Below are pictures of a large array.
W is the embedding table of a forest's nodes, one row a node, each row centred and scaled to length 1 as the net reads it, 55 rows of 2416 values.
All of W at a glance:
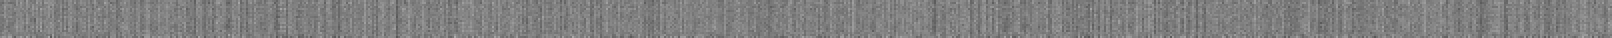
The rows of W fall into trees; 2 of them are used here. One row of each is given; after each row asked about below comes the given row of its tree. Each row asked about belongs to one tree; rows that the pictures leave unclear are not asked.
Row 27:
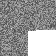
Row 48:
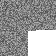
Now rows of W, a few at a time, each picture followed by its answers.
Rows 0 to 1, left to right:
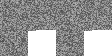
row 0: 48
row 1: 27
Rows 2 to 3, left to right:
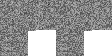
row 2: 27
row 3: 27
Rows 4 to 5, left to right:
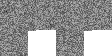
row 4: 27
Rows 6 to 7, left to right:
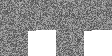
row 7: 48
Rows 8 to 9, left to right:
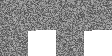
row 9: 48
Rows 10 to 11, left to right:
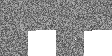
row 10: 27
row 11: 48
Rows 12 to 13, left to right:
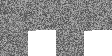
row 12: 27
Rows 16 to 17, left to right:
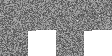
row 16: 27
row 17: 48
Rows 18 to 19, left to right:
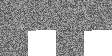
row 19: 48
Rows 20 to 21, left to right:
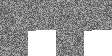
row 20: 27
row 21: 48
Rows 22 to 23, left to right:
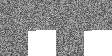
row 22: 27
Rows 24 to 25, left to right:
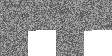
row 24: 48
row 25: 27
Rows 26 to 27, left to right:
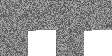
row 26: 48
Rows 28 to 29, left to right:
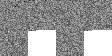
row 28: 48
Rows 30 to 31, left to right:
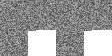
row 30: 48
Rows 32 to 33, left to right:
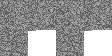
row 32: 27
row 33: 27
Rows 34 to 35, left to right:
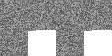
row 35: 27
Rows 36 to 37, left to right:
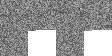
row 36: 48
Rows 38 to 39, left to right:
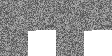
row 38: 27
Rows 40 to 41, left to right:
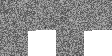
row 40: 27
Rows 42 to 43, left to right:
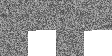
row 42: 48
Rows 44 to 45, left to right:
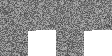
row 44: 27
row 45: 27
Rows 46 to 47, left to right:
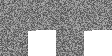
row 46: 27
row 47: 27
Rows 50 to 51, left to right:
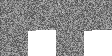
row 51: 48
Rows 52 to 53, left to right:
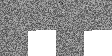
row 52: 27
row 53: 48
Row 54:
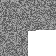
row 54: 48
